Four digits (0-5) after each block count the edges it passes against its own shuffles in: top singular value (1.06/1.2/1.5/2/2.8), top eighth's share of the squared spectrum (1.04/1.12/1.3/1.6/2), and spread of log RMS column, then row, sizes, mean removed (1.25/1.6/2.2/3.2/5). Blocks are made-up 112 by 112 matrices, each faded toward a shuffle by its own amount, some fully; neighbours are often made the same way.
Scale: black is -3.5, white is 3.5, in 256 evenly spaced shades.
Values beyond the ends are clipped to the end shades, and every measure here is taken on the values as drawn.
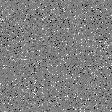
3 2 0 1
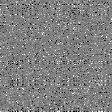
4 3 2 2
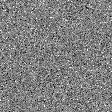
0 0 0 0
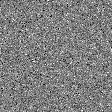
0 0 0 0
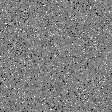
0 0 0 0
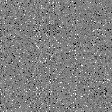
4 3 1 1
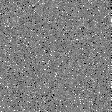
3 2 1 0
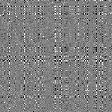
5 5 4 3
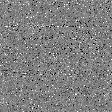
1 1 0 2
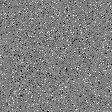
0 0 0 0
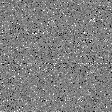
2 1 0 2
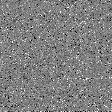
1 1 0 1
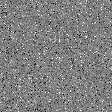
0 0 0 1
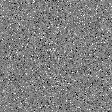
2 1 1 0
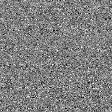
0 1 0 3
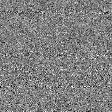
1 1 0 3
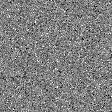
0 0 0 0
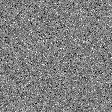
0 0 0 0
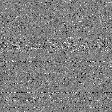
2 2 0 3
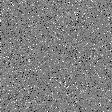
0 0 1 0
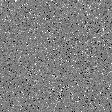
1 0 0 0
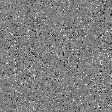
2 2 2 1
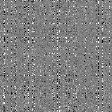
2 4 4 3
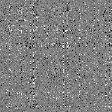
2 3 3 2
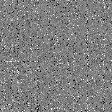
2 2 2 2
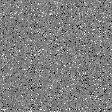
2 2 2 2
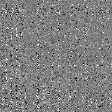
2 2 3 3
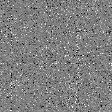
1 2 2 1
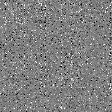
1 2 2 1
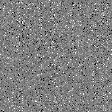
1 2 2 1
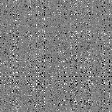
2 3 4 3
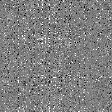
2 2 3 2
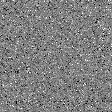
2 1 0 0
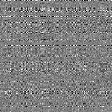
5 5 3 4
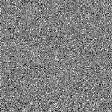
4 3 1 2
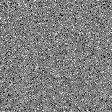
2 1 0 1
